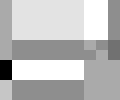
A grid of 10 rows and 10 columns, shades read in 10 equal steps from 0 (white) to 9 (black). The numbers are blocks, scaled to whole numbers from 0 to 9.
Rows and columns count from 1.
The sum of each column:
40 20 20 20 20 20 20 19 19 38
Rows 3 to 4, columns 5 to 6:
1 1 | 1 1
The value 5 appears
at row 5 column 10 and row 6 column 10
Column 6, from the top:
1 1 1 1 4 4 0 0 4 4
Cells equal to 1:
24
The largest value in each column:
9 4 4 4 4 4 4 4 4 5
